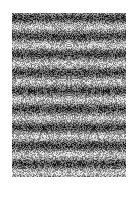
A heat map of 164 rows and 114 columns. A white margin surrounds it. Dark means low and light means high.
Stripes: horizontal, repeating 9 times. Average level on the scale: 50%. Mirror symmetry: left to right. Slope: none. Odd rows or columns: none.
